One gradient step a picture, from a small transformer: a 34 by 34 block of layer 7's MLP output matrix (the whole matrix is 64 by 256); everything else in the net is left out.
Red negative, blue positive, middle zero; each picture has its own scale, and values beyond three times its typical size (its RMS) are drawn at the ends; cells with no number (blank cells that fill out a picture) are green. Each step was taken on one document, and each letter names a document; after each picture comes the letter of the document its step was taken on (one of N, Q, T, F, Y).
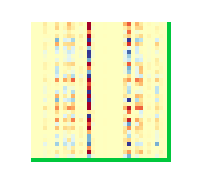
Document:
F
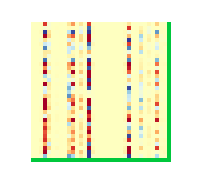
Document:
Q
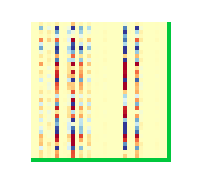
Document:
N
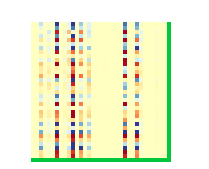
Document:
N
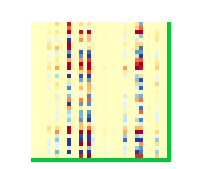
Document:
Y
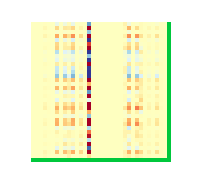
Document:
F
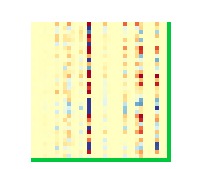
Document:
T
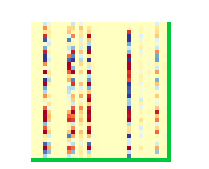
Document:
Q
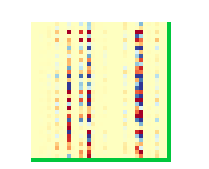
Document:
Y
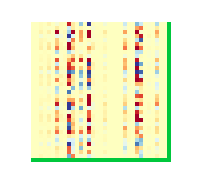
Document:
Y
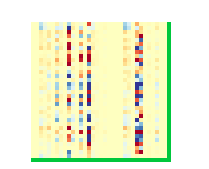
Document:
Y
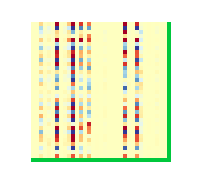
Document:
N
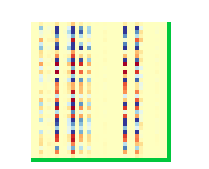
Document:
N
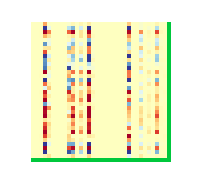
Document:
Q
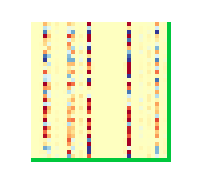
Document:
Q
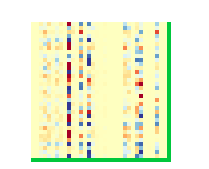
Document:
Y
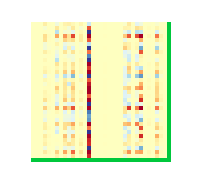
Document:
F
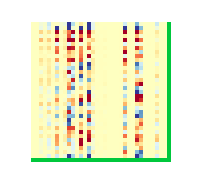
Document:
Y
